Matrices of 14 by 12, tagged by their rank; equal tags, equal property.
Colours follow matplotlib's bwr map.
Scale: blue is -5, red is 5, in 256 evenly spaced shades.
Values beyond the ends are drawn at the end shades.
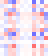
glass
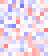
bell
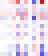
glass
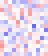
bell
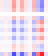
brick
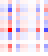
brick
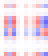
brick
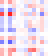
glass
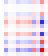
brick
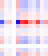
brick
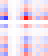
brick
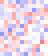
bell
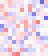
bell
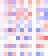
glass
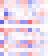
glass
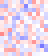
bell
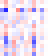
glass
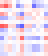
glass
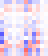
glass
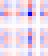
brick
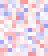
bell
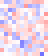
bell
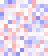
bell
